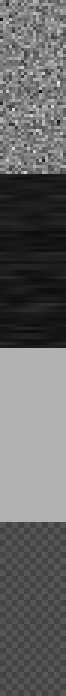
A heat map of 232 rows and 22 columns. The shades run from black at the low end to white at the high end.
The table splits into 4 rows of 1 panel. Panel 1,1: middling, fine-grained, strong in contrast. Panel 2,1: very low, streaked across, faint in contrast. Panel 3,1: high, flat. Panel 4,1: low, checkered, faint in contrast.
